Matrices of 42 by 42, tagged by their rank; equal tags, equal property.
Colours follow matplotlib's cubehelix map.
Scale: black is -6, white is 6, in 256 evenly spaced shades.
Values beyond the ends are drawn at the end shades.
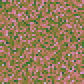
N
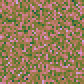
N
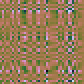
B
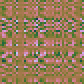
B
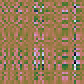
B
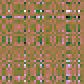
B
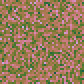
N
